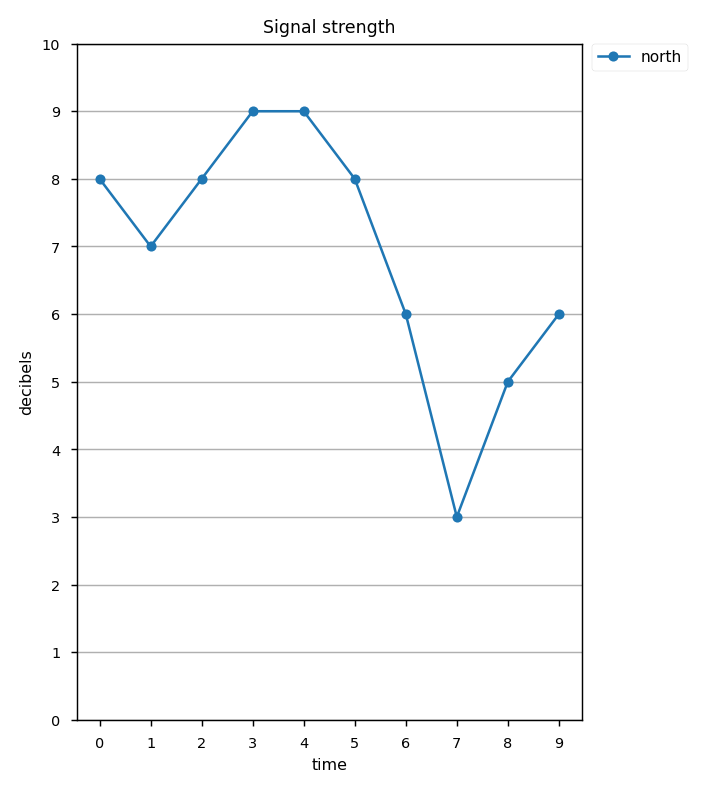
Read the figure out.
Title: Signal strength
x-axis: time, ticks 0 1 2 3 4 5 6 7 8 9
y-axis: decibels, ticks 0 1 2 3 4 5 6 7 8 9 10
Legend: north
Values:
north: 8 7 8 9 9 8 6 3 5 6
